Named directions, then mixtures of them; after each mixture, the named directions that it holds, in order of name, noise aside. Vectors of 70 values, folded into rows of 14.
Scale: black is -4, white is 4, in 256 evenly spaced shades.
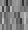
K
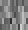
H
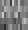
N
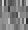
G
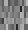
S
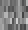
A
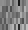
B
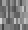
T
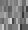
A, H, T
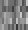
A, S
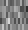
G, S, T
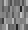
S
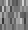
K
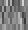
K, N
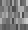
A, N, T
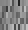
B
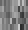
B, H, S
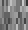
A, G, S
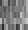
S, T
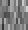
A, H, T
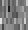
G, T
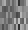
B, T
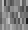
G, T
